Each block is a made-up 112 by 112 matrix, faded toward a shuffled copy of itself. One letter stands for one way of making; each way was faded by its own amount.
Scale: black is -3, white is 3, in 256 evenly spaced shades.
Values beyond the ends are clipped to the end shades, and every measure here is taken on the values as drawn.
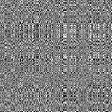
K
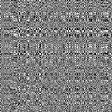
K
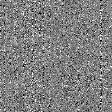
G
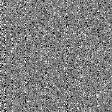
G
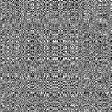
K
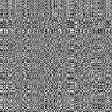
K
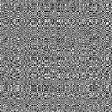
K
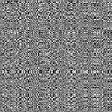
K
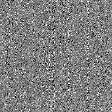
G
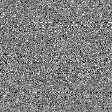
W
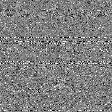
W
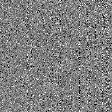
G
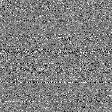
W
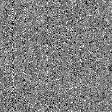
G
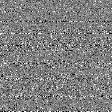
W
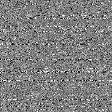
W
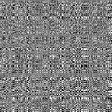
K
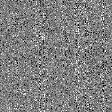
G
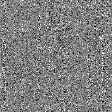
G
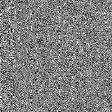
G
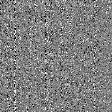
G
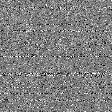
W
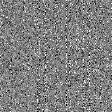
G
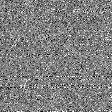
W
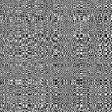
K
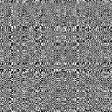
K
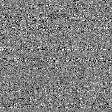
W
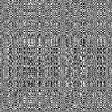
K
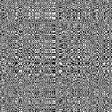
K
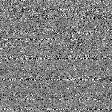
W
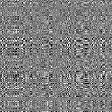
K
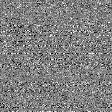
W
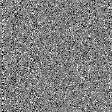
G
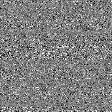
W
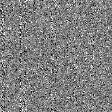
G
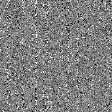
G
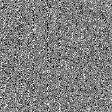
G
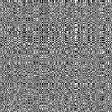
K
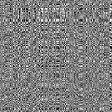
K
